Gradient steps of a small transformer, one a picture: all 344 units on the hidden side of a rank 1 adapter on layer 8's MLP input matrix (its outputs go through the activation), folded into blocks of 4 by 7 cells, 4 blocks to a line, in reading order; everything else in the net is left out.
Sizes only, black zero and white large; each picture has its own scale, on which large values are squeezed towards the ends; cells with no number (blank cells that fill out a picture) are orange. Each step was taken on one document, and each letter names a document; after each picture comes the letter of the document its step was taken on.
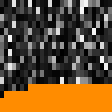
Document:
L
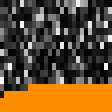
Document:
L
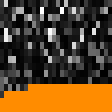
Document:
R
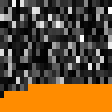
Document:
L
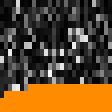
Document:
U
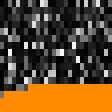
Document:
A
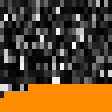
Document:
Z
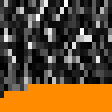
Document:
R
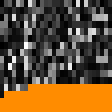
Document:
U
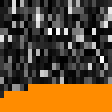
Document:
L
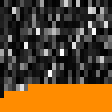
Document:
Z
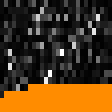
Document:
A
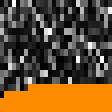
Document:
L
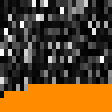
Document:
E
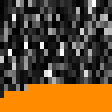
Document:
U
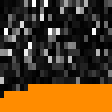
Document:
E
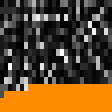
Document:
A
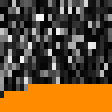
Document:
L
